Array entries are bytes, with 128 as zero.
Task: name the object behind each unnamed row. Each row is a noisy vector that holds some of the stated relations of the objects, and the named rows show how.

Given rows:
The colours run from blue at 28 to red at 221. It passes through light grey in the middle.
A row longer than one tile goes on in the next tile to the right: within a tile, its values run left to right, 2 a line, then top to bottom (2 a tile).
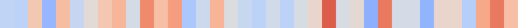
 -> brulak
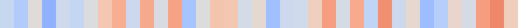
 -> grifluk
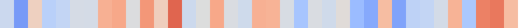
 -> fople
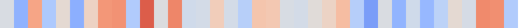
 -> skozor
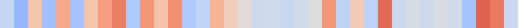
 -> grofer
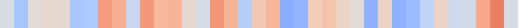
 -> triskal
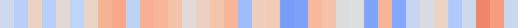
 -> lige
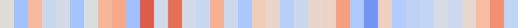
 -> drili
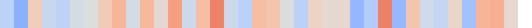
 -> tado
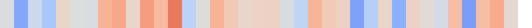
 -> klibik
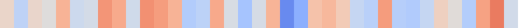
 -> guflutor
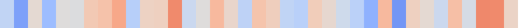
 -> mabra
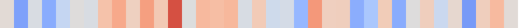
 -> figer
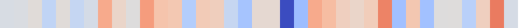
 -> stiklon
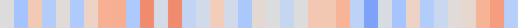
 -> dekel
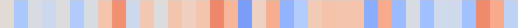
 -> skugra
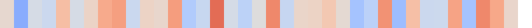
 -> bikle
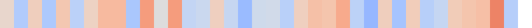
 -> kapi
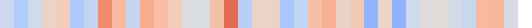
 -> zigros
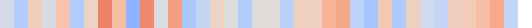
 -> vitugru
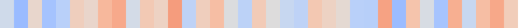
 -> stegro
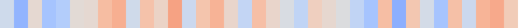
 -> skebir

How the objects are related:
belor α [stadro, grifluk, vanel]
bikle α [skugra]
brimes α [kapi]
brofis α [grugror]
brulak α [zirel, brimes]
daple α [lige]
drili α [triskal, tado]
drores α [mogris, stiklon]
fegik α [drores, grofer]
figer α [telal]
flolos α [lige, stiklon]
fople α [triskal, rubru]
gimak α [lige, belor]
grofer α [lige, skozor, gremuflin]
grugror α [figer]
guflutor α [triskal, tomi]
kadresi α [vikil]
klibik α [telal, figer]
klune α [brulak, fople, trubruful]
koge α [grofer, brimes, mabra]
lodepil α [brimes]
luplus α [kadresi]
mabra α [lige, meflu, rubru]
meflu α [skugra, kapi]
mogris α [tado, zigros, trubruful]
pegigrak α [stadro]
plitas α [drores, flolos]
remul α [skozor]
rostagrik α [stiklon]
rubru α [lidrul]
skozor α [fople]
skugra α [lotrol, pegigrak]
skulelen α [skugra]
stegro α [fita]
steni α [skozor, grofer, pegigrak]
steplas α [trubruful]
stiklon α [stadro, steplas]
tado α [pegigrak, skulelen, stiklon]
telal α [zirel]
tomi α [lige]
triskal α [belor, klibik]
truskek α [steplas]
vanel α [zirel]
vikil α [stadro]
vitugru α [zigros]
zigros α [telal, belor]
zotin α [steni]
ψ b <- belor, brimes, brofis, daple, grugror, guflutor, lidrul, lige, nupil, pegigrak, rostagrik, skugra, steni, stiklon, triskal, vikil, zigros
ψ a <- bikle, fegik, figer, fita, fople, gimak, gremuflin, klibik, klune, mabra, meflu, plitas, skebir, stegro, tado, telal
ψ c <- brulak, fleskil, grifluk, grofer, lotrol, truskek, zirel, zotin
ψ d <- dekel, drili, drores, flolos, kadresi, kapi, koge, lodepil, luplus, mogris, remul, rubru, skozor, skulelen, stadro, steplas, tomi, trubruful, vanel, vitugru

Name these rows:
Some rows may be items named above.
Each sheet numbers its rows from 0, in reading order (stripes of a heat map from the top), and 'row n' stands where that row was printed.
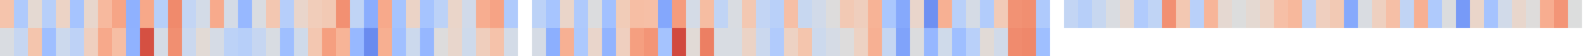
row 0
skulelen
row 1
flolos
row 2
belor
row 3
vanel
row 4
skozor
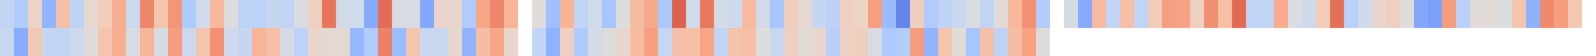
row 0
brulak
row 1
drili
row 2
klune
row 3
tado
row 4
fegik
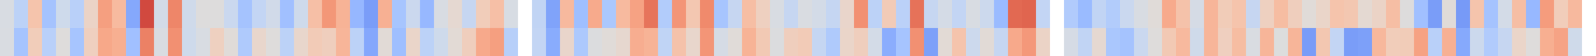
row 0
vanel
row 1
grofer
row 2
telal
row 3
dekel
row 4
gimak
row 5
lidrul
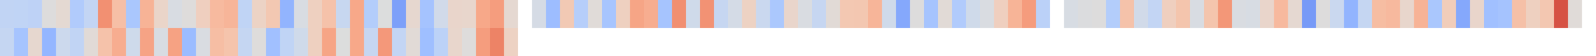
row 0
belor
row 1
dekel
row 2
brimes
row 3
grifluk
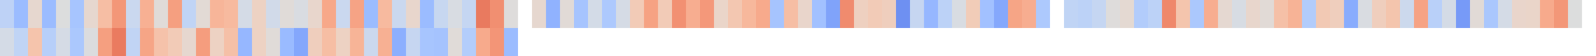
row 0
zotin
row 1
grugror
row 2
belor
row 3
steni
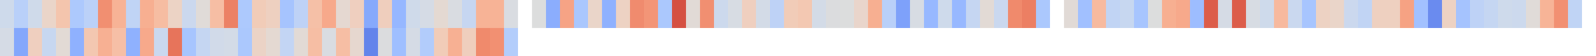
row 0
zigros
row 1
skozor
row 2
drili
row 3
rubru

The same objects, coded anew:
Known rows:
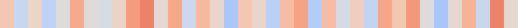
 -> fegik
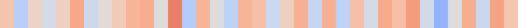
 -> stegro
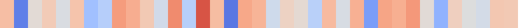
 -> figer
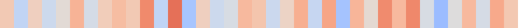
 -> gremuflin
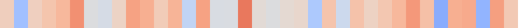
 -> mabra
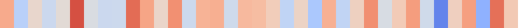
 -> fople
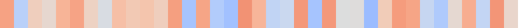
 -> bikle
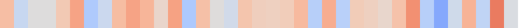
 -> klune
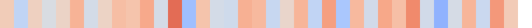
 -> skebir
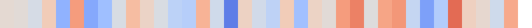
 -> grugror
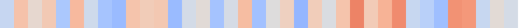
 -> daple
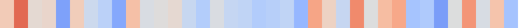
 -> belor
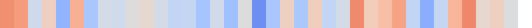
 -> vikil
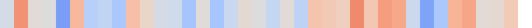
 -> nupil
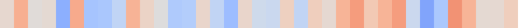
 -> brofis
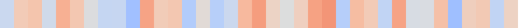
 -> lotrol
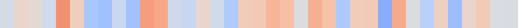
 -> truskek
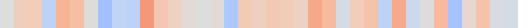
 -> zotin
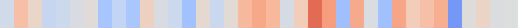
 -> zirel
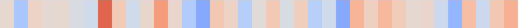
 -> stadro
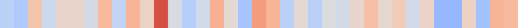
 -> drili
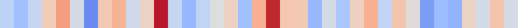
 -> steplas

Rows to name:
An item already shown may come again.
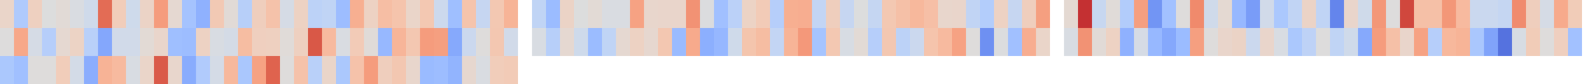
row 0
stadro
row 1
dekel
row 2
brimes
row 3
brulak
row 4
vanel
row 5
zigros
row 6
trubruful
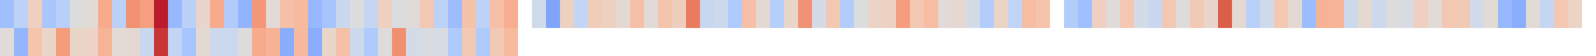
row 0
drores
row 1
remul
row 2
vitugru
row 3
skulelen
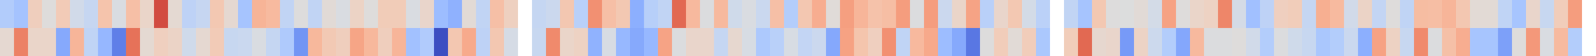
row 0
vitugru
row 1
grofer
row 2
dekel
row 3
triskal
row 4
zigros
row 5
belor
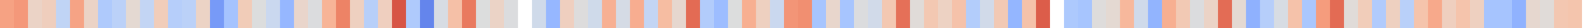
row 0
skugra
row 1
rubru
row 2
trubruful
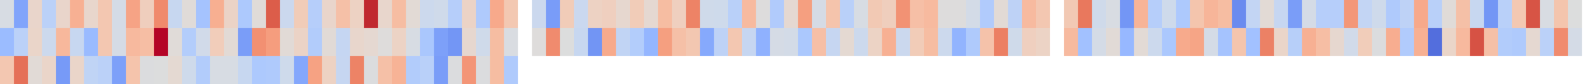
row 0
skozor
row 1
remul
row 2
stiklon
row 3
mogris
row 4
rostagrik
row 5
telal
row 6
belor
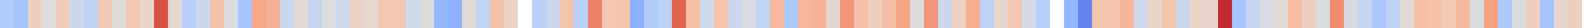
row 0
vitugru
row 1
grofer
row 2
tomi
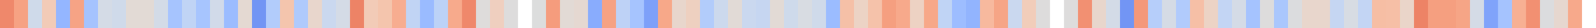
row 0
vikil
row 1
guflutor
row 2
lidrul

